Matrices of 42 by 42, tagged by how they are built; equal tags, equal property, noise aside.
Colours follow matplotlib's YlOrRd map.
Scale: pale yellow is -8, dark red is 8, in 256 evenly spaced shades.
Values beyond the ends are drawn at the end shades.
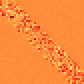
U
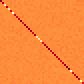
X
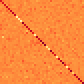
X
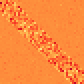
U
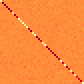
X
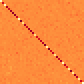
X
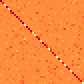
X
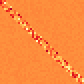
U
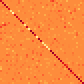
X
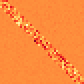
U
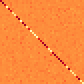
X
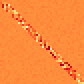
U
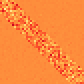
U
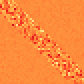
U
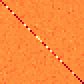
X
